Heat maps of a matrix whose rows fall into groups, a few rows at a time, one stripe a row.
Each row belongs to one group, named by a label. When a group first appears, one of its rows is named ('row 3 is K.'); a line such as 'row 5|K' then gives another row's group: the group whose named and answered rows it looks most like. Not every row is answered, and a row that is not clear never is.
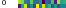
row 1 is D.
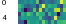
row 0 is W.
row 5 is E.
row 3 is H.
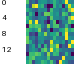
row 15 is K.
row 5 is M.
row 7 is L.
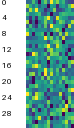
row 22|W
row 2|M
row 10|E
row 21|H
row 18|D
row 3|L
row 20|E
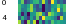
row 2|L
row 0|K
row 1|L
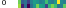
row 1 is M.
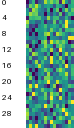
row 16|L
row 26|H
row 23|D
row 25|W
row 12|K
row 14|K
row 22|K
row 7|E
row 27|L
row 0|D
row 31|M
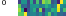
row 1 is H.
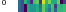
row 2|E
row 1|E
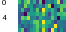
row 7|K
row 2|K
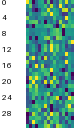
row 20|D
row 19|M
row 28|D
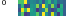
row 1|K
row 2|M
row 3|K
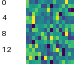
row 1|L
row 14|D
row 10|E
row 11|M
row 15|L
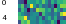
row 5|H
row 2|D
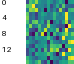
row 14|W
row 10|W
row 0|H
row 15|L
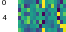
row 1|K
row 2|H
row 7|W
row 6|W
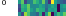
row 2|H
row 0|K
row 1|H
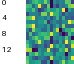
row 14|W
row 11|W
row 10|L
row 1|L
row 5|W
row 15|L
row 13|H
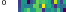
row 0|D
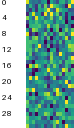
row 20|L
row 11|L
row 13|K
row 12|M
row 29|L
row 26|L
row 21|W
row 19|M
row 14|W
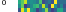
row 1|K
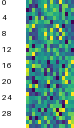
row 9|K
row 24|L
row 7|K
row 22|E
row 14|E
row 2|D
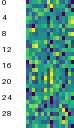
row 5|W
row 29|E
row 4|M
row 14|M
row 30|L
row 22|D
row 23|E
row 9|E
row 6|E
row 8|W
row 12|L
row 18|K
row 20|K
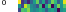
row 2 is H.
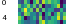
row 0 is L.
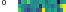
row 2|W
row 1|W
